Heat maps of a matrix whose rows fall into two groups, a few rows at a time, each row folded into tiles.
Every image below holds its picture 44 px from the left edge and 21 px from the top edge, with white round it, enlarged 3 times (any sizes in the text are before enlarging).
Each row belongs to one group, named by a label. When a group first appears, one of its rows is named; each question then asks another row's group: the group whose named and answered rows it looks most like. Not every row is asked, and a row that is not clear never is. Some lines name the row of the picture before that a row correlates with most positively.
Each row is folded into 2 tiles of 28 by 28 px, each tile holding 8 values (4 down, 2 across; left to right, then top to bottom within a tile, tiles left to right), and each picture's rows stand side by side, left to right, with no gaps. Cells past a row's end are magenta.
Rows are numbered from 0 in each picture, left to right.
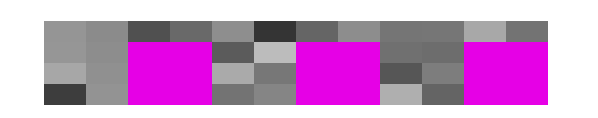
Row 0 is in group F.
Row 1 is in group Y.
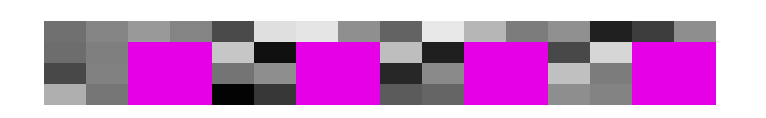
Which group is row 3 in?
Y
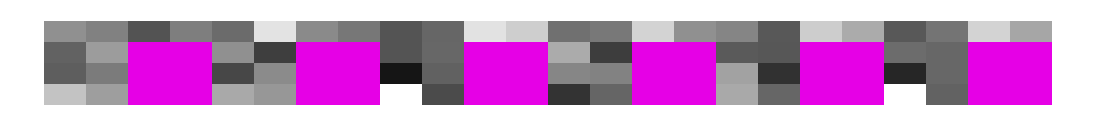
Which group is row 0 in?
Y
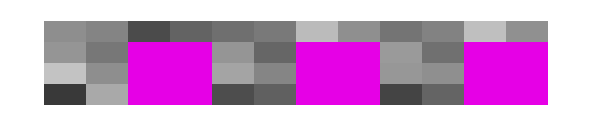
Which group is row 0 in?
F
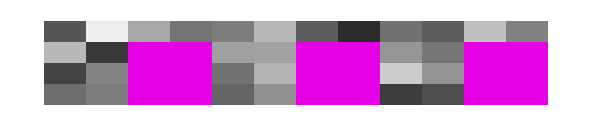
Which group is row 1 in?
F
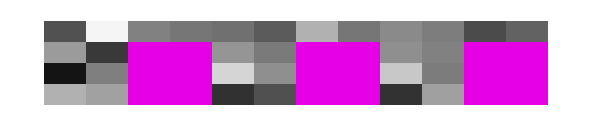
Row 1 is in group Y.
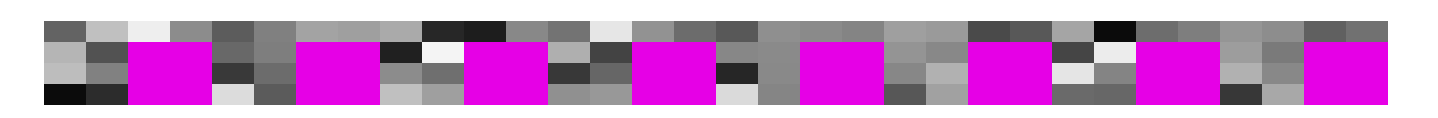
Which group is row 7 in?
F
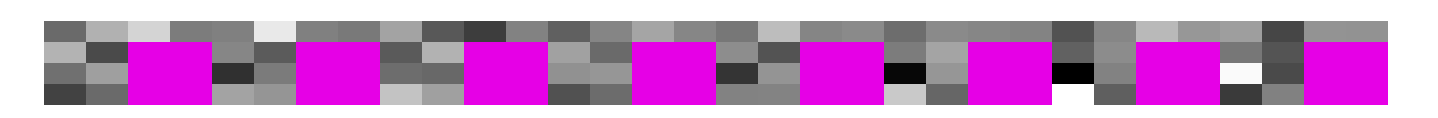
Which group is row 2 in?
Y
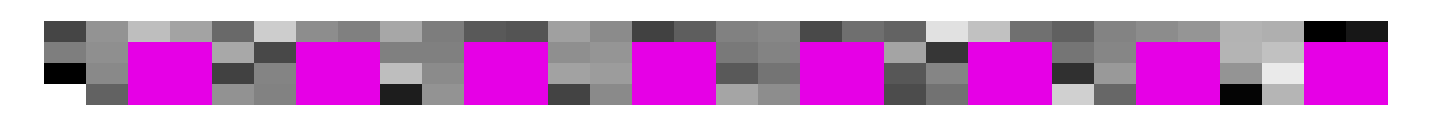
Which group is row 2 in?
F
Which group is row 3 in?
F
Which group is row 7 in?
F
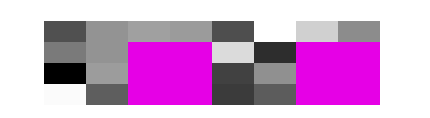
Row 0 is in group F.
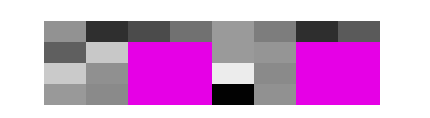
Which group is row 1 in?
F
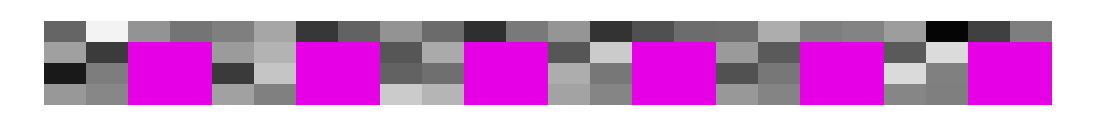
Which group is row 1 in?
F
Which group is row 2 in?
Y
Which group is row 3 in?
Y
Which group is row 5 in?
Y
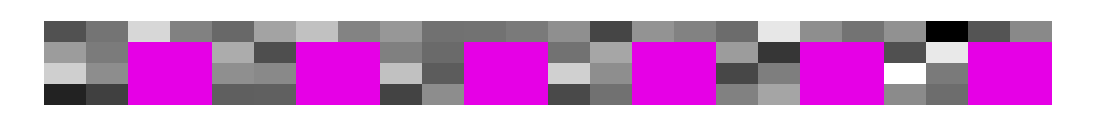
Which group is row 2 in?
F
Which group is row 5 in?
Y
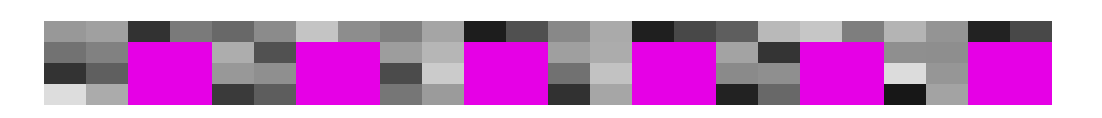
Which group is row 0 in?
Y
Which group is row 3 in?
F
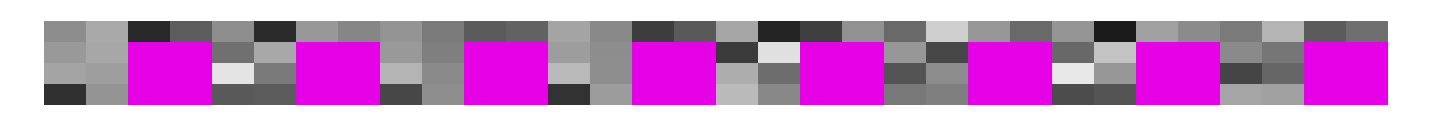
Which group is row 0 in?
F
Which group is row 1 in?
Y
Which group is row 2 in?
F
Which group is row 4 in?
Y
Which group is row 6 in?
Y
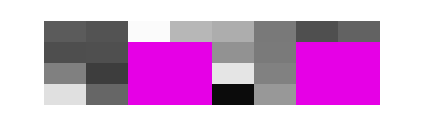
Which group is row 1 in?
F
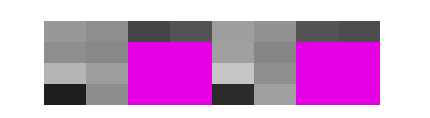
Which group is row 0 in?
F
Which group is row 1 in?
F
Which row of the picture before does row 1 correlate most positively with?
1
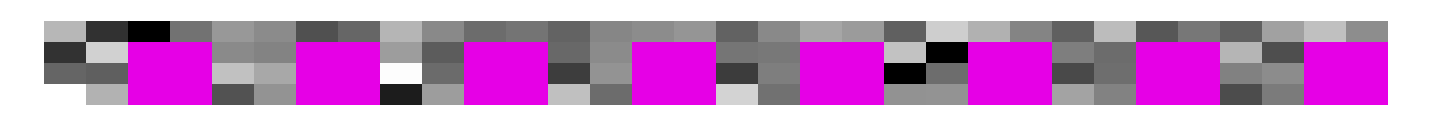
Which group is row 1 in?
F
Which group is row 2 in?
F
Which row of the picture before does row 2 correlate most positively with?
1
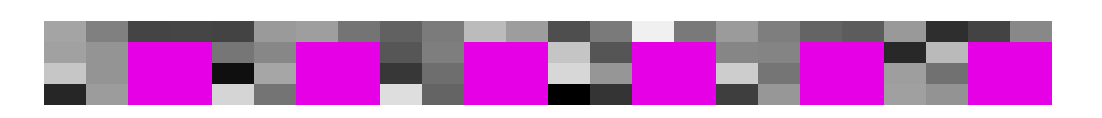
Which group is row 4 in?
F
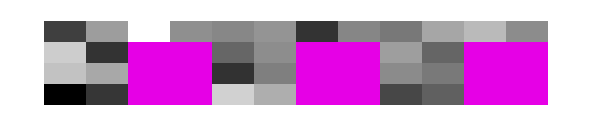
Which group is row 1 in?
Y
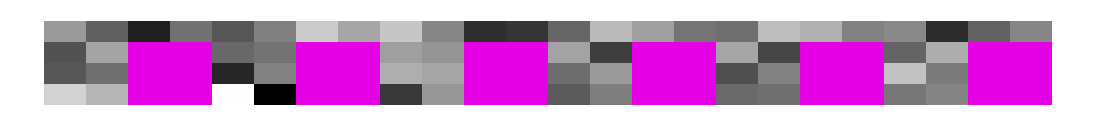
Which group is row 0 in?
Y
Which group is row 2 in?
F
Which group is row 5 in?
Y
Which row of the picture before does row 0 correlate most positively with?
1
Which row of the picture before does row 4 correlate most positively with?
2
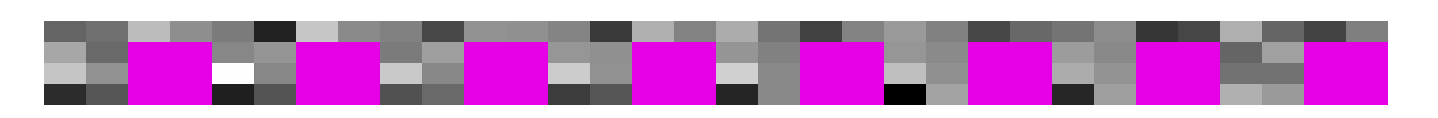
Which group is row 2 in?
Y
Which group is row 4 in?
F
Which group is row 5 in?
F
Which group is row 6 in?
F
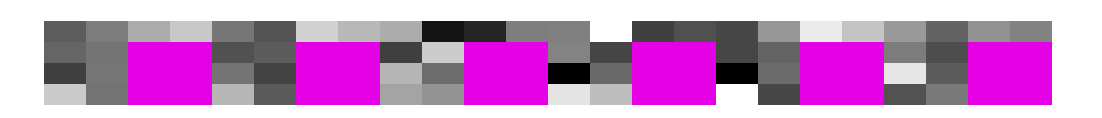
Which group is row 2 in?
Y
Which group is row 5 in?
F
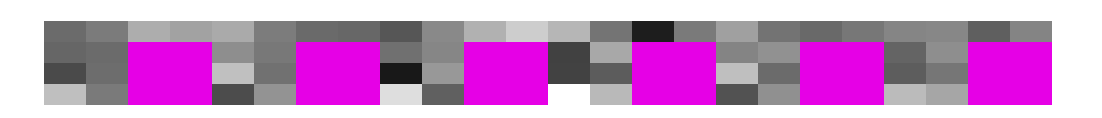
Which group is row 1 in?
F
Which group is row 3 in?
Y
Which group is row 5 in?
Y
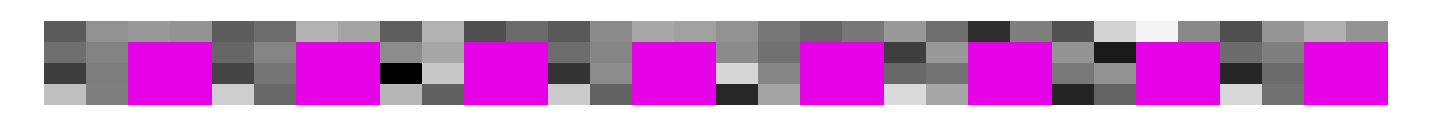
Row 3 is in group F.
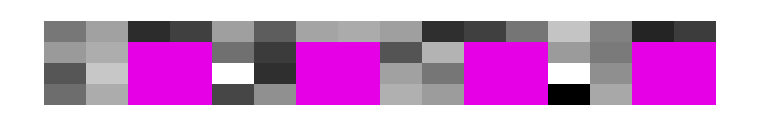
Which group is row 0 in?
F
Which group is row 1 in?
F
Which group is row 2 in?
Y
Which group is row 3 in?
F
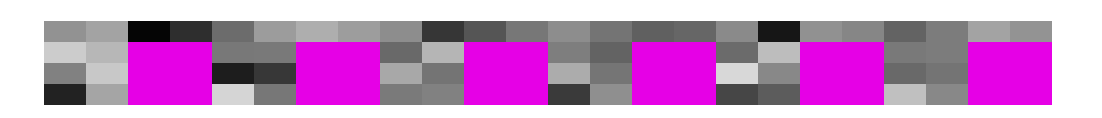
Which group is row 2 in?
Y
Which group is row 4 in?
Y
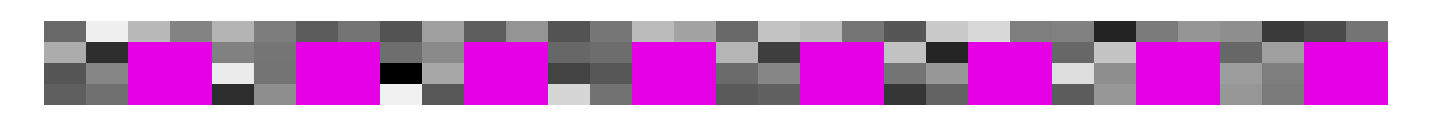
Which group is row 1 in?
F
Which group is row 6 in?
Y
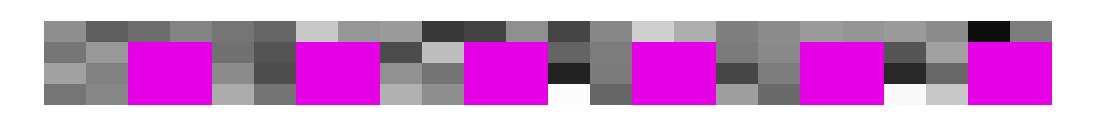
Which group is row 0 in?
Y
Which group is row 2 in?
Y
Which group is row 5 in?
Y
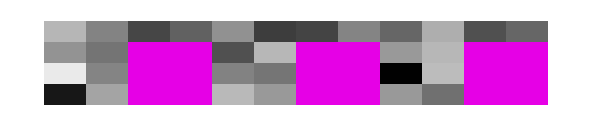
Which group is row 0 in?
F
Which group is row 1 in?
Y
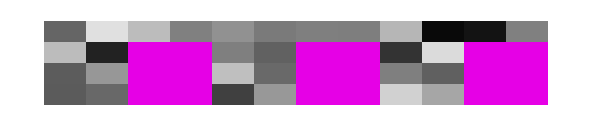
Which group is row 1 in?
F
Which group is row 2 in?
Y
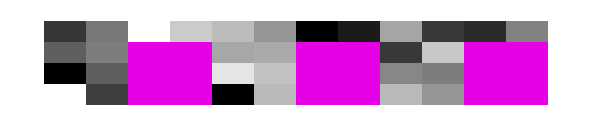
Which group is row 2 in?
Y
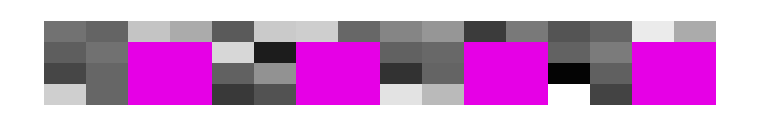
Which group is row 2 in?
Y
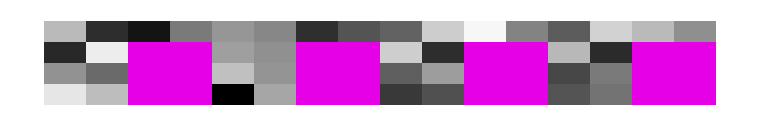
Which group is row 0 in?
Y
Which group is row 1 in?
F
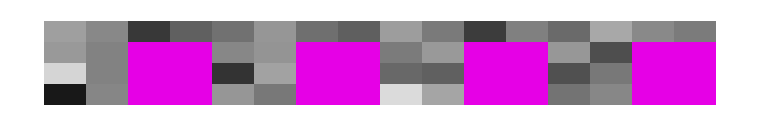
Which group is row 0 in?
F
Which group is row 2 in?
Y
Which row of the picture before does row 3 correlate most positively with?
3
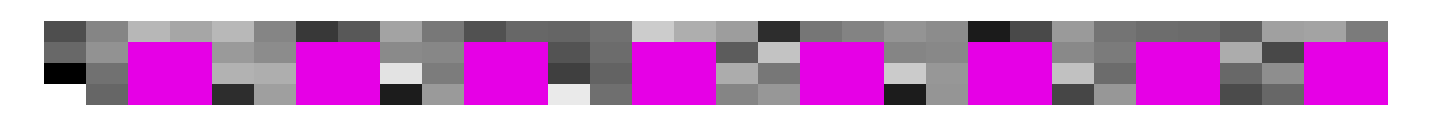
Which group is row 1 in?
F
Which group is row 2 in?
F
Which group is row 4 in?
Y
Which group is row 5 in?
F
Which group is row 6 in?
F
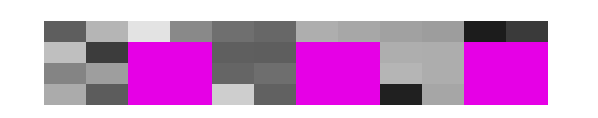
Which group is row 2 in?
F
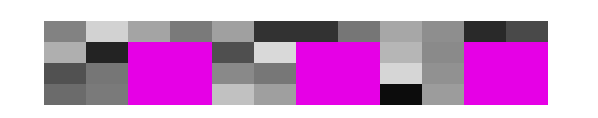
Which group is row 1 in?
Y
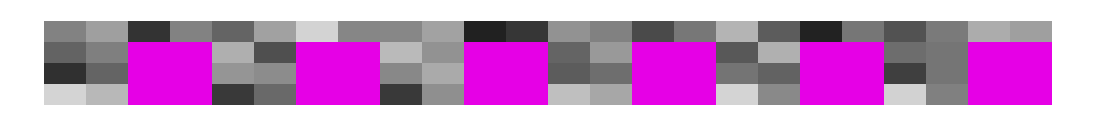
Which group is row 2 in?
F
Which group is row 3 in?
Y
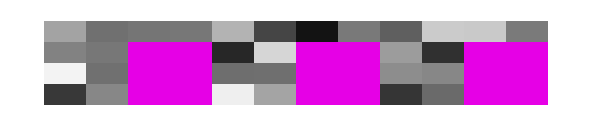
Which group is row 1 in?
Y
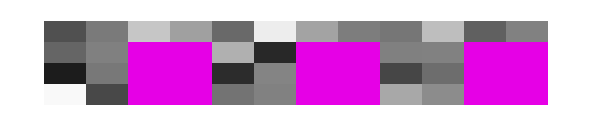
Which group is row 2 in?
Y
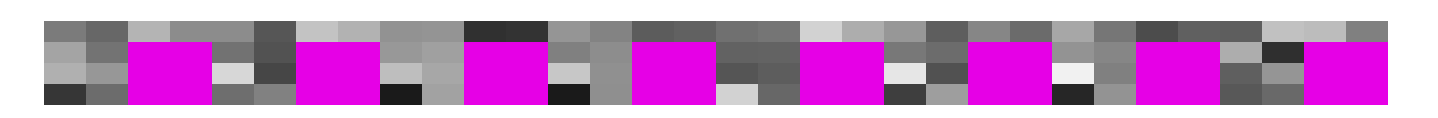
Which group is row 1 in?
F
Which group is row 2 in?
F
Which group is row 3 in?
F
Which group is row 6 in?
F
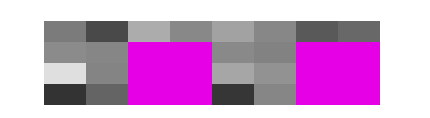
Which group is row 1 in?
F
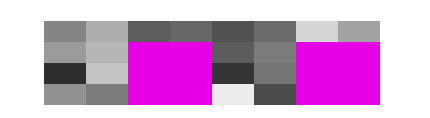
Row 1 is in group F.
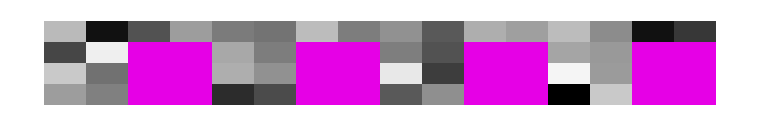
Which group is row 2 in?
F
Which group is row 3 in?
F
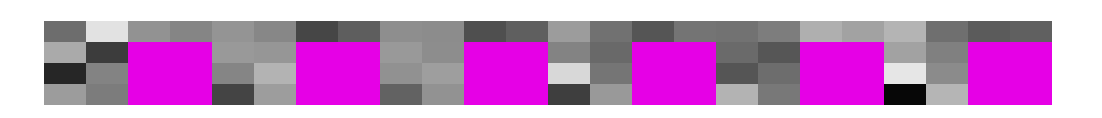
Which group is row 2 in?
F
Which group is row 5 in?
F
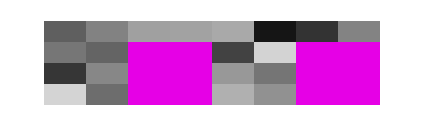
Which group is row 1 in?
Y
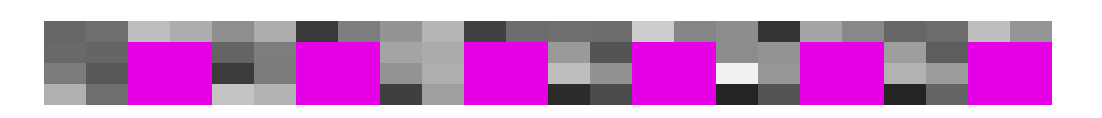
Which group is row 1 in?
Y
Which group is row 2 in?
F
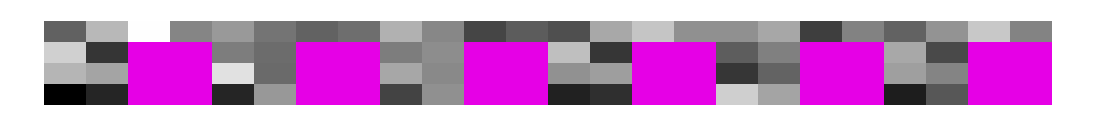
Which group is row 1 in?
F
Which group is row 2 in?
F
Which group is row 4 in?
Y
